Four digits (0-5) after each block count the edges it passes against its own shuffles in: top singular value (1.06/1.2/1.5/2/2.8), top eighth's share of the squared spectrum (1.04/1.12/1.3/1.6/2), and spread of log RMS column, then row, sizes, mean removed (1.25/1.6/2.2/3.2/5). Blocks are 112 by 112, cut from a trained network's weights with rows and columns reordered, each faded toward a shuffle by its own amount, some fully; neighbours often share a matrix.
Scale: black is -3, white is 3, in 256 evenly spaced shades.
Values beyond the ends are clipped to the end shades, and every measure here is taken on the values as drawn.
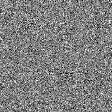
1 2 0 2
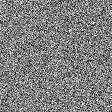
0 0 0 0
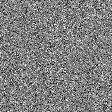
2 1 1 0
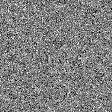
2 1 1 0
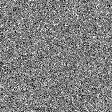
1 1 0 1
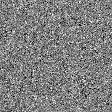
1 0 0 0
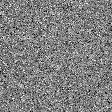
0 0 0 0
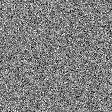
0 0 0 0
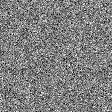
0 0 0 0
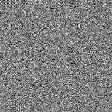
3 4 1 3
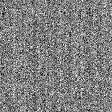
2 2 0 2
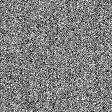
1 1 0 0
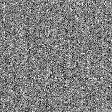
2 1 0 1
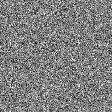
2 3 1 1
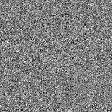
3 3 0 2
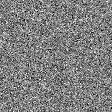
1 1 0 0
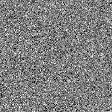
3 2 2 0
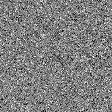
2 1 1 0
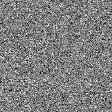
2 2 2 0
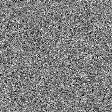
1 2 0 2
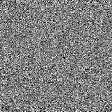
2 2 0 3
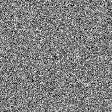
2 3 0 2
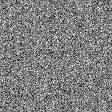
1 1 0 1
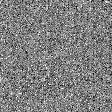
2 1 0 1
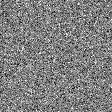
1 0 0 0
